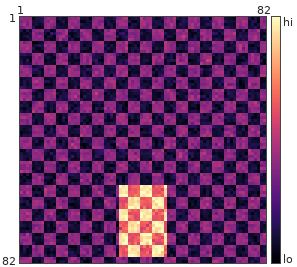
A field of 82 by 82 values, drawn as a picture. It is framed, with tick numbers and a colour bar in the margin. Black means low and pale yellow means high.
The bottom middle is the ninth with the highest average. In the bottom middle lies a patch that is higher than the rest. Overall the values sit about 30% of the way up the scale.
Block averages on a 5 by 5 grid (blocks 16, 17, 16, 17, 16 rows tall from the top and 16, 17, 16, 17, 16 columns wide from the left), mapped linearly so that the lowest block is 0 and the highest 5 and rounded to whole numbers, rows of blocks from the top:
00000 / 00000 / 00000 / 00300 / 00500
